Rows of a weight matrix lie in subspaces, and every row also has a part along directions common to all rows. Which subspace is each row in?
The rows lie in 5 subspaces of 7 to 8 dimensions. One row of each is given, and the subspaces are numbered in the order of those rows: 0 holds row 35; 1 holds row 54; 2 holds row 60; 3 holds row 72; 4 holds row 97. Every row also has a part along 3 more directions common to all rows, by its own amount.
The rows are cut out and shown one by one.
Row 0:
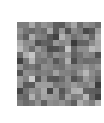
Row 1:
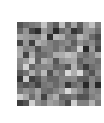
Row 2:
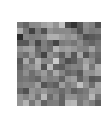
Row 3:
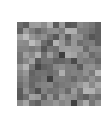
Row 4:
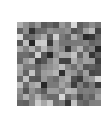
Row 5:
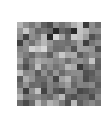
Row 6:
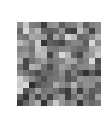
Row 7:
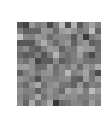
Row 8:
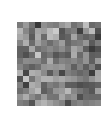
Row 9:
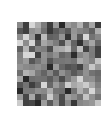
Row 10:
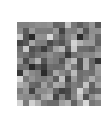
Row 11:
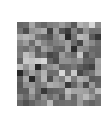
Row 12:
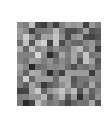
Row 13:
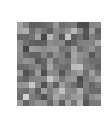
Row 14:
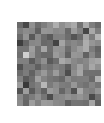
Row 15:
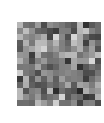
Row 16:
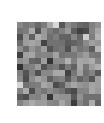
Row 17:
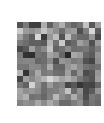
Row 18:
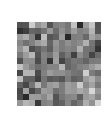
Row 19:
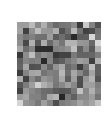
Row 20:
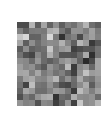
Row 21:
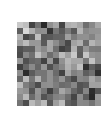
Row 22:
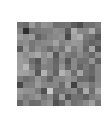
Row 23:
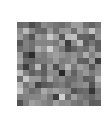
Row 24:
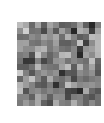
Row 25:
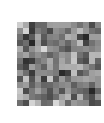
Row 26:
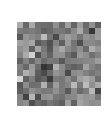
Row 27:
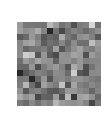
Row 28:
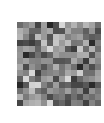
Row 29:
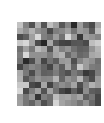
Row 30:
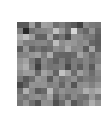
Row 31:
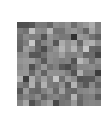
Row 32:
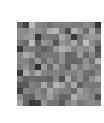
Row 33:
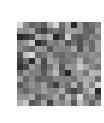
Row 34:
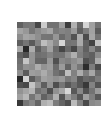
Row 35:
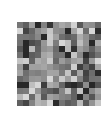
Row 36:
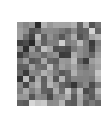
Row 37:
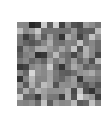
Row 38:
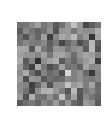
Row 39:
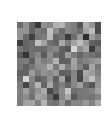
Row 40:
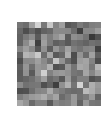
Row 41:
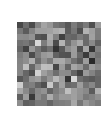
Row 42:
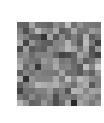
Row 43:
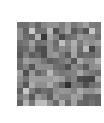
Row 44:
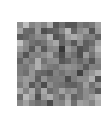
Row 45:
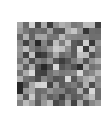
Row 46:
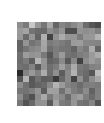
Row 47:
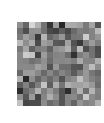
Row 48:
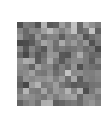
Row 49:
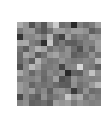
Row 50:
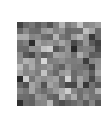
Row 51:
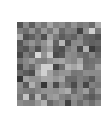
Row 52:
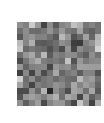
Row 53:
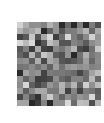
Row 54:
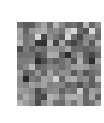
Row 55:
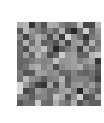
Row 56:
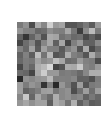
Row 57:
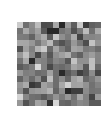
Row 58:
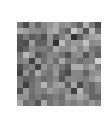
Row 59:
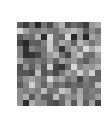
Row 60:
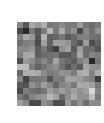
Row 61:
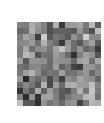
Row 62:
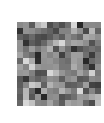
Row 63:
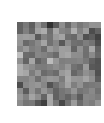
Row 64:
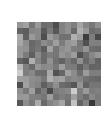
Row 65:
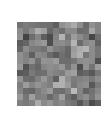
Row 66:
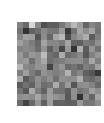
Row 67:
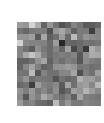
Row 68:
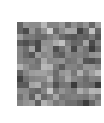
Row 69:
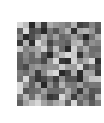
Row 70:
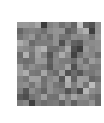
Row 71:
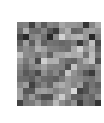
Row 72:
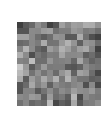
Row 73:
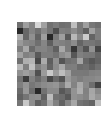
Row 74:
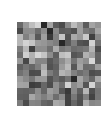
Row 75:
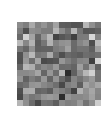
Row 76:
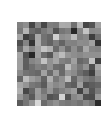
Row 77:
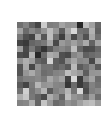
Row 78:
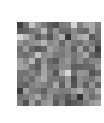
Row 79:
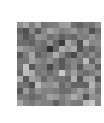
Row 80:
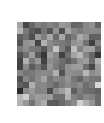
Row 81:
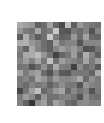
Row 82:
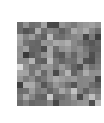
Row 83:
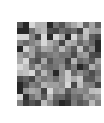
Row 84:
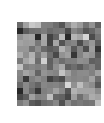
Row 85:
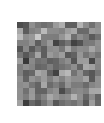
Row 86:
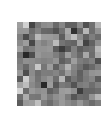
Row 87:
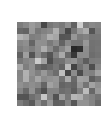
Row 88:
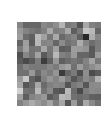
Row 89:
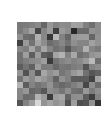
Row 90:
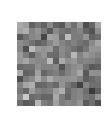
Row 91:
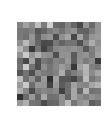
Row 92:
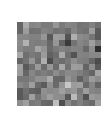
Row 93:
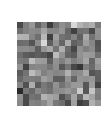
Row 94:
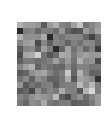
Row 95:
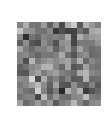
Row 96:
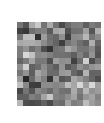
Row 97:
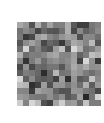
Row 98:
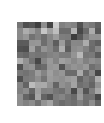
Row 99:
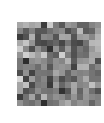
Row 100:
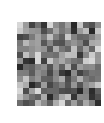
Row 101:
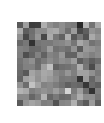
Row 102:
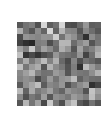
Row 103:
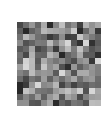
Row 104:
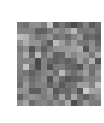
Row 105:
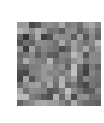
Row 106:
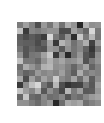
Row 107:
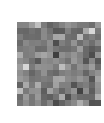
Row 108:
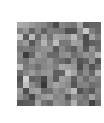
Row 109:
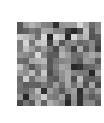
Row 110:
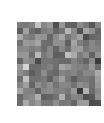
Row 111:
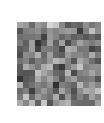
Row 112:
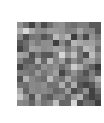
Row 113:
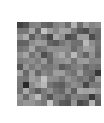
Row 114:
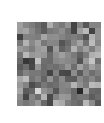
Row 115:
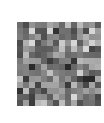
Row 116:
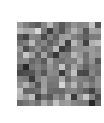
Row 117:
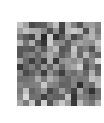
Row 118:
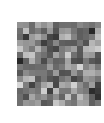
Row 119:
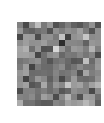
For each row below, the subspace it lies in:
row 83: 0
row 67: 3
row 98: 3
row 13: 1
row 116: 4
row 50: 4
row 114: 1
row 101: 0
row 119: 2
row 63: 3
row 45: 2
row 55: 2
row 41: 2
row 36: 3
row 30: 0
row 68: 2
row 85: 1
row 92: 1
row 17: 1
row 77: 4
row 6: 2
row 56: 2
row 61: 0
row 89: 3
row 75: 4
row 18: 1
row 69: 1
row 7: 1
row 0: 0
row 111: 2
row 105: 4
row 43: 3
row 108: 3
